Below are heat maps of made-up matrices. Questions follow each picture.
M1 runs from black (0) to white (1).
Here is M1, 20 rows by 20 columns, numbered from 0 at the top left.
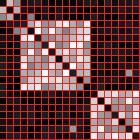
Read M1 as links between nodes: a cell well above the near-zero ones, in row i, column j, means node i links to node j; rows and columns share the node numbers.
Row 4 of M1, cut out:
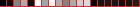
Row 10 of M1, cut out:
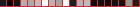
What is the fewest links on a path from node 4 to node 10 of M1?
1
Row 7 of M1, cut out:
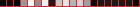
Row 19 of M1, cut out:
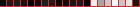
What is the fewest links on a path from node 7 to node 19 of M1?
3
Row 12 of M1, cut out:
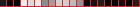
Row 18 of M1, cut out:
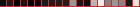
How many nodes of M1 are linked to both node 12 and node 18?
1
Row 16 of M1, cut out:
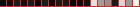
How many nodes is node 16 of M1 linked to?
6
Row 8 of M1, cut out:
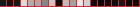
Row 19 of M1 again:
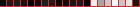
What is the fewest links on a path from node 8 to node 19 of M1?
3
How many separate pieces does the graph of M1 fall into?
1
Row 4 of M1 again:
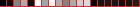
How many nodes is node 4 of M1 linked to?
10
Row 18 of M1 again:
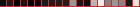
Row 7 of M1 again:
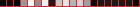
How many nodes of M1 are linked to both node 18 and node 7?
1
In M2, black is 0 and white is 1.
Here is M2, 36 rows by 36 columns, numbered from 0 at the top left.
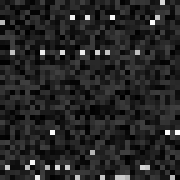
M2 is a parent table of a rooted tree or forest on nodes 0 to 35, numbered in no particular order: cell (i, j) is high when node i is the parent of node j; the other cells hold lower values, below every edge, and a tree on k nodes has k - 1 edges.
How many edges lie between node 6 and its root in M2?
3
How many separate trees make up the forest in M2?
3
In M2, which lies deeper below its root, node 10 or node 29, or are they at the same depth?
node 29
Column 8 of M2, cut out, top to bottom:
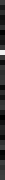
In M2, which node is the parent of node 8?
10
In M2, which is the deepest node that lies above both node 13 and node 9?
33
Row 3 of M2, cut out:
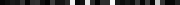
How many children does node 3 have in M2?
4
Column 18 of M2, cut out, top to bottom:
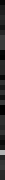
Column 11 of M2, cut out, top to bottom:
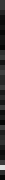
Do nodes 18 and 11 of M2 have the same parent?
no
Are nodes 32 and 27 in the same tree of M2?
no
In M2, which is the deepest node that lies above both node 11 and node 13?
33
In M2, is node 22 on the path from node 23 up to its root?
no
